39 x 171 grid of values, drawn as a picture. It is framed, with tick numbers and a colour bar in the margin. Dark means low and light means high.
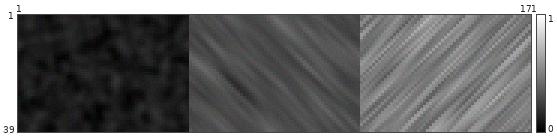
The table splits into one row of 3 panels. Panel 1,1: very low, blotchy, faint in contrast. Panel 1,2: low, slanting down to the right, faint in contrast. Panel 1,3: middling, slanting up to the right.
